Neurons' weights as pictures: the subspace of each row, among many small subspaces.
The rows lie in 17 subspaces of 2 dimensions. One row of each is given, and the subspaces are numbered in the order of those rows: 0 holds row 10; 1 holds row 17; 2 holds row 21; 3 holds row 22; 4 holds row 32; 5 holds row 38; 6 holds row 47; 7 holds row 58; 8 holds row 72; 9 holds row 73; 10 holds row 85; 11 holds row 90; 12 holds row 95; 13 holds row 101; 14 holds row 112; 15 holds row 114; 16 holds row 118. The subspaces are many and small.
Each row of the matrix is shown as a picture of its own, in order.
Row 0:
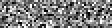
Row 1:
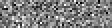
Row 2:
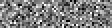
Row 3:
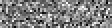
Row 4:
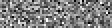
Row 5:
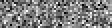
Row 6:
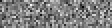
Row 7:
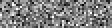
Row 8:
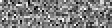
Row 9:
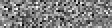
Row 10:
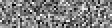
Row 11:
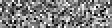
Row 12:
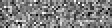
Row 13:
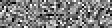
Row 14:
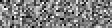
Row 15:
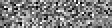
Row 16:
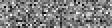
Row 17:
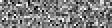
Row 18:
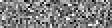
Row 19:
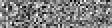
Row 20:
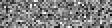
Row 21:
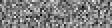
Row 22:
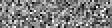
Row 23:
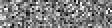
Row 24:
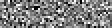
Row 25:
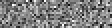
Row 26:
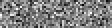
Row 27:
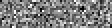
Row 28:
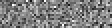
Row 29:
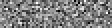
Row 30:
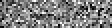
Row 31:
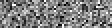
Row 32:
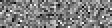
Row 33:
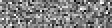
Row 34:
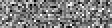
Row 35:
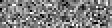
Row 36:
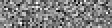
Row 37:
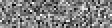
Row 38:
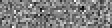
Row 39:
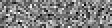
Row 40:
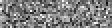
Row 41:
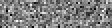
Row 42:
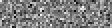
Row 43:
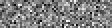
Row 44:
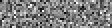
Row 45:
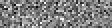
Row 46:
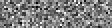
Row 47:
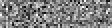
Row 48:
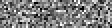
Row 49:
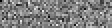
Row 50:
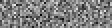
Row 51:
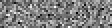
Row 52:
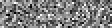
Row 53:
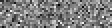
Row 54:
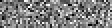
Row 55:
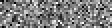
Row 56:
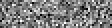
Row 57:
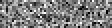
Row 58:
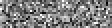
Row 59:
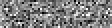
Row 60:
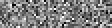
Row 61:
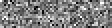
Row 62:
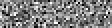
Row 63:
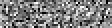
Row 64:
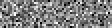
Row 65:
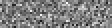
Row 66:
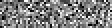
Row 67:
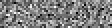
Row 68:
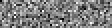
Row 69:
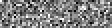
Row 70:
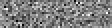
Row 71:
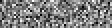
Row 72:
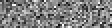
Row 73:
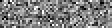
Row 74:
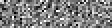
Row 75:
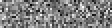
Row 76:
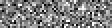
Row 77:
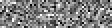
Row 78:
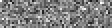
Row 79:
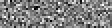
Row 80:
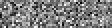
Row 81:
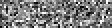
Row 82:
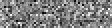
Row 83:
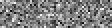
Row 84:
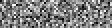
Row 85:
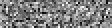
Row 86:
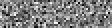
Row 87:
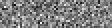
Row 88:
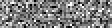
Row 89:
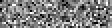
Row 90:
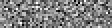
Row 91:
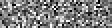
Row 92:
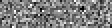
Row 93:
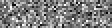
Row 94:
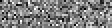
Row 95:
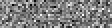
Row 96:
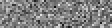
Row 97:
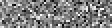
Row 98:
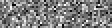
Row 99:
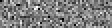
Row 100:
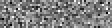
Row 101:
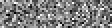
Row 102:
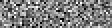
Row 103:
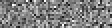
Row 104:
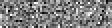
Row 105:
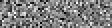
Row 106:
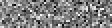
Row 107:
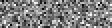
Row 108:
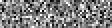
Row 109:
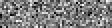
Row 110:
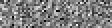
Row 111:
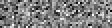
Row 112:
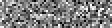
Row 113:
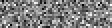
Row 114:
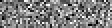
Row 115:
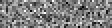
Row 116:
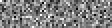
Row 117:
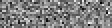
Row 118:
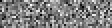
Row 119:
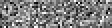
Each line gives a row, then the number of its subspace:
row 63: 10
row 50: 2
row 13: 4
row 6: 16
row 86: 7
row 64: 7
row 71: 2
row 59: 0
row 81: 10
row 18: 15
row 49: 1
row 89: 7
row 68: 11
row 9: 2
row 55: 4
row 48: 5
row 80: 10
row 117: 9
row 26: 3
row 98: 8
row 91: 14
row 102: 11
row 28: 12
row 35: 7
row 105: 5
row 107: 4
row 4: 9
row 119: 10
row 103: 12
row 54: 15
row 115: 6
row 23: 16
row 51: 13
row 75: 16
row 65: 10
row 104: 3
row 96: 8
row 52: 13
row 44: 5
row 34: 12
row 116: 16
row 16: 8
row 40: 7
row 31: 8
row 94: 1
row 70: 0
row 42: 5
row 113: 4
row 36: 11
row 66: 15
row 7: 3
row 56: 0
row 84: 2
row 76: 6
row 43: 6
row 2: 6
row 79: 9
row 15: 2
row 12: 14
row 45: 2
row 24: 9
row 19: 6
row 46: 11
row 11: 3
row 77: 4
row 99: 1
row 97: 14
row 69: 11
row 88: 12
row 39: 13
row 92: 5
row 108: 16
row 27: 5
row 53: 4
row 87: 0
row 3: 10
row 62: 7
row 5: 13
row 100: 1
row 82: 14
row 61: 9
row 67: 13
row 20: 8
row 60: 12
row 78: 9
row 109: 3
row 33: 1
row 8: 1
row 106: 14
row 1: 0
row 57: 6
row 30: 14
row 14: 16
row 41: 3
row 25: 12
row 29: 11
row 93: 8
